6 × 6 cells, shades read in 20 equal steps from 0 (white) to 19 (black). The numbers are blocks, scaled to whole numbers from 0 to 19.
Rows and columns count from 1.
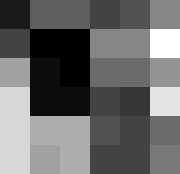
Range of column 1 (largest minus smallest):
14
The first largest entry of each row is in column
1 2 3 2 5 4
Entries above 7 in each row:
6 5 5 4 3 3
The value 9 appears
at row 1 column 6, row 2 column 4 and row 2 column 5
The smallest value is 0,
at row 2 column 6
